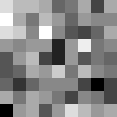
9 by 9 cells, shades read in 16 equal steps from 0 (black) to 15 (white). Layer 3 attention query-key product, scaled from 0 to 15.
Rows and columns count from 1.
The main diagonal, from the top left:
13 10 8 9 2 7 4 7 10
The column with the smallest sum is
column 8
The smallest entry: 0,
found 2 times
